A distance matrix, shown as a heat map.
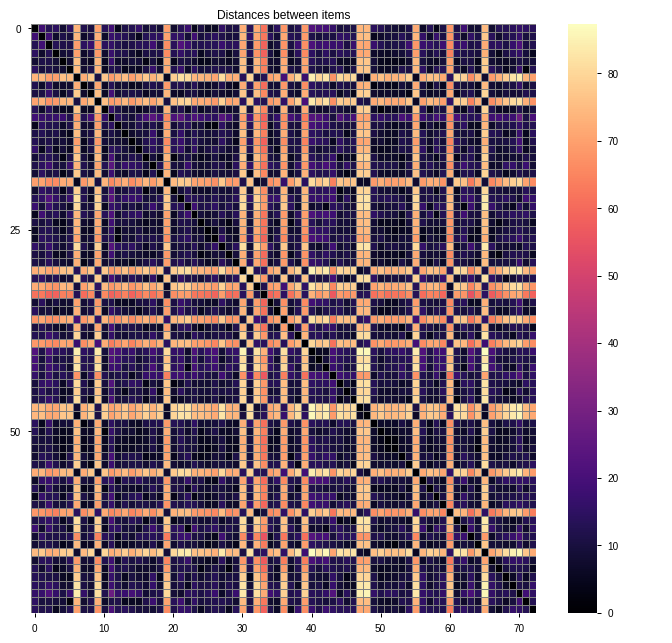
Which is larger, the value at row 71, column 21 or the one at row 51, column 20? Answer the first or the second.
the first
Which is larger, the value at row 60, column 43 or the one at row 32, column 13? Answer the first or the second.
the second
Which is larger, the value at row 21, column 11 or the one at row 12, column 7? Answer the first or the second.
the first
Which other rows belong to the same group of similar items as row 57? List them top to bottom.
0, 1, 2, 3, 4, 5, 7, 8, 10, 11, 12, 13, 14, 15, 16, 17, 18, 20, 21, 22, 23, 24, 25, 26, 27, 28, 29, 31, 34, 35, 37, 38, 40, 41, 42, 43, 44, 45, 46, 49, 50, 51, 52, 53, 54, 56, 58, 59, 61, 62, 63, 64, 66, 67, 68, 69, 70, 71, 72
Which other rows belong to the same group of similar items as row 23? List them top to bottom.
0, 1, 2, 3, 4, 5, 7, 8, 10, 11, 12, 13, 14, 15, 16, 17, 18, 20, 21, 22, 24, 25, 26, 27, 28, 29, 31, 34, 35, 37, 38, 40, 41, 42, 43, 44, 45, 46, 49, 50, 51, 52, 53, 54, 56, 57, 58, 59, 61, 62, 63, 64, 66, 67, 68, 69, 70, 71, 72
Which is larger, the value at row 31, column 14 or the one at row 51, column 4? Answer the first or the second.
the first
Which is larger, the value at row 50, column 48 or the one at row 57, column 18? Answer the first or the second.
the first
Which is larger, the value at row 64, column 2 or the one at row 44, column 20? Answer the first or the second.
the first
